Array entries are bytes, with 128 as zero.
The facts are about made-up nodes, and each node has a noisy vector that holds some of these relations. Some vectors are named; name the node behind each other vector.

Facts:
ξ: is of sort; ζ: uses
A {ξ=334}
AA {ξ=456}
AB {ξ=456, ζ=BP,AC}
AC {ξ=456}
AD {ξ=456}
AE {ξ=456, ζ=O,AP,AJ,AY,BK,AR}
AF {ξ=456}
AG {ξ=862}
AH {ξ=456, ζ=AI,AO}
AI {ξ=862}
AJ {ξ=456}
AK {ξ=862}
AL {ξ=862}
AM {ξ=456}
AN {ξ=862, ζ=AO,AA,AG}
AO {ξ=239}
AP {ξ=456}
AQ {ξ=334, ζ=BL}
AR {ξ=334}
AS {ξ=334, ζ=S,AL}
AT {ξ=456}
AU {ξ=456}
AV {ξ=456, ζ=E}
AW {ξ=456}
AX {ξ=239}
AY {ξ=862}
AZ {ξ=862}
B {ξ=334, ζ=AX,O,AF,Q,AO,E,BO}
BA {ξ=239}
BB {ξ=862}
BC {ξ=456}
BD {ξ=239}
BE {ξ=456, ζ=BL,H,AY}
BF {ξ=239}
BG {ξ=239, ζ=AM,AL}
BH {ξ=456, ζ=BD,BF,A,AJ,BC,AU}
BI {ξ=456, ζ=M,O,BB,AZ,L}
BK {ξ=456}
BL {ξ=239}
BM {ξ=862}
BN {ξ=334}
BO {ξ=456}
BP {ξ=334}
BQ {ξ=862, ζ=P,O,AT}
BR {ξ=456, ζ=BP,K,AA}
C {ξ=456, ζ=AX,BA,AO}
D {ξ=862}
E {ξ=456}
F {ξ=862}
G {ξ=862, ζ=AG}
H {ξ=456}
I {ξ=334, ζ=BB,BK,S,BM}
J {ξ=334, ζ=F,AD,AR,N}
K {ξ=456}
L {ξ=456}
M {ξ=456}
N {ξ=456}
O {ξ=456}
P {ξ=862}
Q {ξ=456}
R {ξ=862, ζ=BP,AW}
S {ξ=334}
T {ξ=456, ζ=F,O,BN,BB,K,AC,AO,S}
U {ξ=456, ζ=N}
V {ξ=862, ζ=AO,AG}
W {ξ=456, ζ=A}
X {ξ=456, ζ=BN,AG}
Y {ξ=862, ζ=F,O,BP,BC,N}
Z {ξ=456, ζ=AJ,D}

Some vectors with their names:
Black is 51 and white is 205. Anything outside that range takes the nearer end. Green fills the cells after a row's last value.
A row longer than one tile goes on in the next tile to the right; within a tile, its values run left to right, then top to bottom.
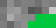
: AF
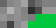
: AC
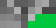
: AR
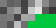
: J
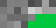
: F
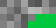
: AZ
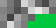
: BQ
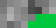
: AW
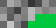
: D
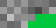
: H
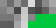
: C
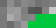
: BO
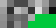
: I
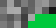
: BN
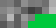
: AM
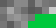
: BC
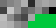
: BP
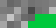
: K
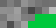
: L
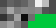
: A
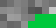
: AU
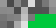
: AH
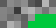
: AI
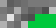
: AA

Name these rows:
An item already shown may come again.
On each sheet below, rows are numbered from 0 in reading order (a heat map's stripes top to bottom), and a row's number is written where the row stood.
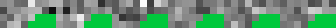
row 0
B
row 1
AE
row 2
AO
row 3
AW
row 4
P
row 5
F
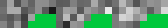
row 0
BN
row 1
N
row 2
E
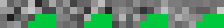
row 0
V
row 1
S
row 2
AM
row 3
AP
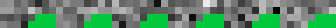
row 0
AG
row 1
BM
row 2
X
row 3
A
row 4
AS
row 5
BK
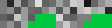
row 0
BH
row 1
R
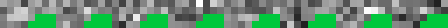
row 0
AV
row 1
AY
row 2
U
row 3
AO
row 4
AJ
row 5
AL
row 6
Y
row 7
G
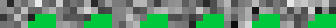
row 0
W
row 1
AN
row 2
O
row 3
AG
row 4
T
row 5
BL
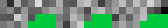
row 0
BH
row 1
BI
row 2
AQ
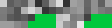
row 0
AN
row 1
BR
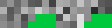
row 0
BB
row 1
BE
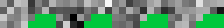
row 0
AB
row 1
BG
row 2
S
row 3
B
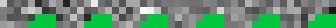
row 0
AN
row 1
W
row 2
Y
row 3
AD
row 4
AT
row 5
BN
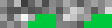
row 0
Z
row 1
E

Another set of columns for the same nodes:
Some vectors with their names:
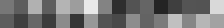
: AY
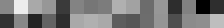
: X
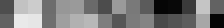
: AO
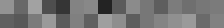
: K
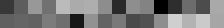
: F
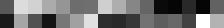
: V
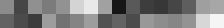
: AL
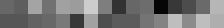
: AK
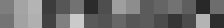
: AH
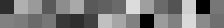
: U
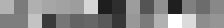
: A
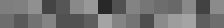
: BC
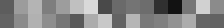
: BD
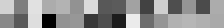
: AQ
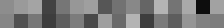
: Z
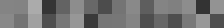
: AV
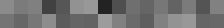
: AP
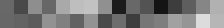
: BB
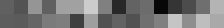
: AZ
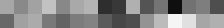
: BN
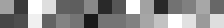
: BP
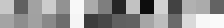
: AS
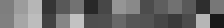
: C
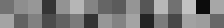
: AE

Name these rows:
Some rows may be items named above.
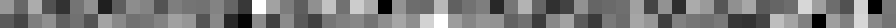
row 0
AW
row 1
R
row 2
O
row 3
U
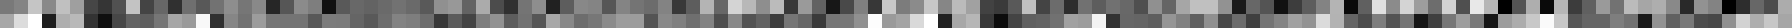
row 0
B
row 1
E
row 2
AW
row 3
BQ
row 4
B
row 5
BB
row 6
Y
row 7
F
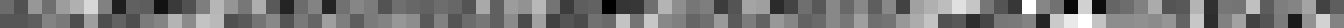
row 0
BM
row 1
AA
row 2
AI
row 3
BK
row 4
J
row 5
T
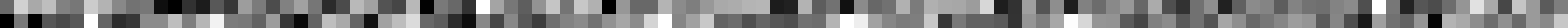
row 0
AG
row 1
N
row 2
R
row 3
AR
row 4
A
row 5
AW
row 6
AB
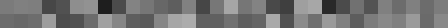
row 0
AD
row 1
AM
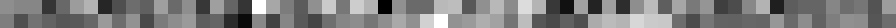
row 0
AJ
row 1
R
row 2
S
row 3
H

